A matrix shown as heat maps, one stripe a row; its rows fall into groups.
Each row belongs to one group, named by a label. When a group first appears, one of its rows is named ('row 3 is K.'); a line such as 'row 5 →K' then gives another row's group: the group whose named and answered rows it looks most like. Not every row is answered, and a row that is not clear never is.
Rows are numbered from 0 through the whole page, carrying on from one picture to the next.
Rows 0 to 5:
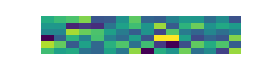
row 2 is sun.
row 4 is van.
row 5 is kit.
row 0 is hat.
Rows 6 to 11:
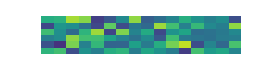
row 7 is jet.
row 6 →hat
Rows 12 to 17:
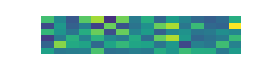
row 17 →kit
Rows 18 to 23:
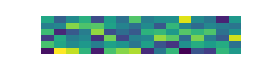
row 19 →sun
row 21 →jet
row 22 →van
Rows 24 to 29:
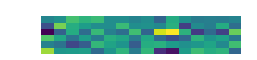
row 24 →sun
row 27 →van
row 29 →van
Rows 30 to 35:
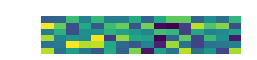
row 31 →van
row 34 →sun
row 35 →kit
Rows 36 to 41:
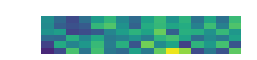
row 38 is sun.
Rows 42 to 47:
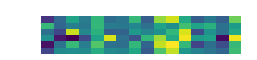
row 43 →kit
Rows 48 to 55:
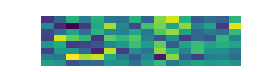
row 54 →sun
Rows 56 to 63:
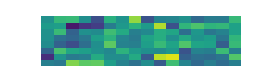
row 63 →sun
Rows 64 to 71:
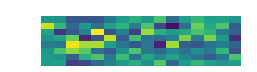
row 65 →van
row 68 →sun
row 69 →hat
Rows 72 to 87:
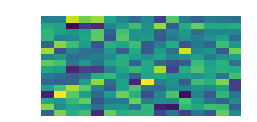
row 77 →kit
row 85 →hat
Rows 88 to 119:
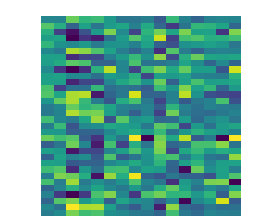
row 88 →sun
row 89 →van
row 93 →sun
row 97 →kit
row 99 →kit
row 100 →hat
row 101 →hat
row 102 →sun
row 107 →kit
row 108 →jet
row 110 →jet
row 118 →sun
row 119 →sun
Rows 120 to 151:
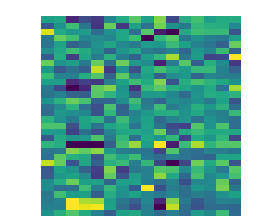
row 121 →jet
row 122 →van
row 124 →jet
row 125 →hat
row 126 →jet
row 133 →hat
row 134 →jet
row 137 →van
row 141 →sun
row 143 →van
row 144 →jet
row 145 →jet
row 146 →hat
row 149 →sun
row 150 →sun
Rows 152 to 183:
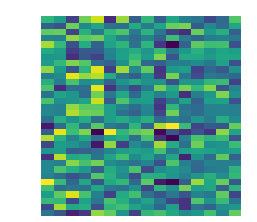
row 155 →sun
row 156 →van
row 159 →hat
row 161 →sun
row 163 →kit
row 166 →sun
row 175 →sun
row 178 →van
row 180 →hat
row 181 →van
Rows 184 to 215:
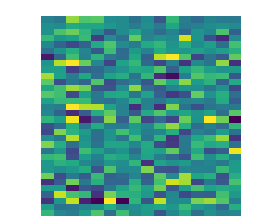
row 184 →sun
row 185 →sun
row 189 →jet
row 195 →hat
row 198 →sun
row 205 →jet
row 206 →van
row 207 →kit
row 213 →jet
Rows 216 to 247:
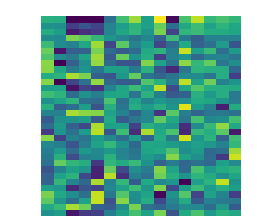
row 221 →kit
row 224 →van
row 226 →kit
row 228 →van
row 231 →sun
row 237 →jet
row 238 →jet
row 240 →jet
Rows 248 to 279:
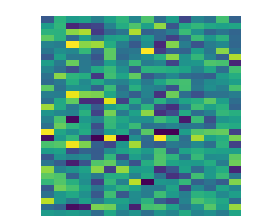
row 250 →hat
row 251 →van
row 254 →jet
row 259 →kit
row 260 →sun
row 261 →jet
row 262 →van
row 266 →van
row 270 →jet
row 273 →van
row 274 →kit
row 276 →jet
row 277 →van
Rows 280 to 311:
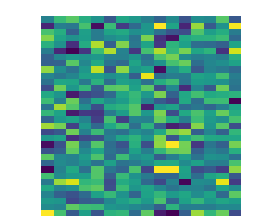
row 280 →hat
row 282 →van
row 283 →van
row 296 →jet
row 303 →jet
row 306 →hat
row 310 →sun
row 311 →van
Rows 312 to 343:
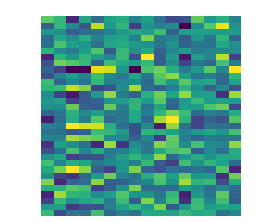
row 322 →kit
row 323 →hat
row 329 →sun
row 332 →jet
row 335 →van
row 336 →hat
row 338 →kit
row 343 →kit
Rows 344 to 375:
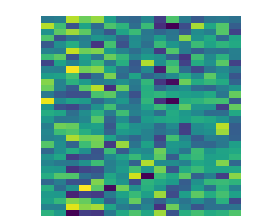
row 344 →sun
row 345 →van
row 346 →hat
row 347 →kit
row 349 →sun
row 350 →van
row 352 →sun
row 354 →van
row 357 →van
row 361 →hat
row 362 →hat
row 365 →jet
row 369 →kit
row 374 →sun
